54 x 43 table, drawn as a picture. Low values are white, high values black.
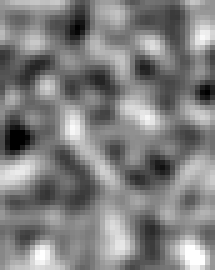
The texture is blotchy. The halves do not mirror each other. On average the colour sits 50% of the way up the scale. The values follow a bell shape. No lone cell stands out from its neighbours.
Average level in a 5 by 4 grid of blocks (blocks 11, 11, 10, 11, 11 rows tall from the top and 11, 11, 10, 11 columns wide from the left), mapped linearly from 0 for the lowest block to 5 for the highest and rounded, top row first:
1 3 2 2 | 4 4 2 4 | 5 1 1 2 | 2 3 3 1 | 1 1 2 0
